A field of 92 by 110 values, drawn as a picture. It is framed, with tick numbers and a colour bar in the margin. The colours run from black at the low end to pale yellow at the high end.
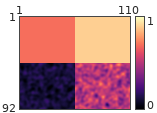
The table splits into 2 rows of 2 panels. Panel 1,1: high, flat. Panel 1,2: very high, flat. Panel 2,1: very low, blotchy, faint in contrast. Panel 2,2: middling, blotchy.
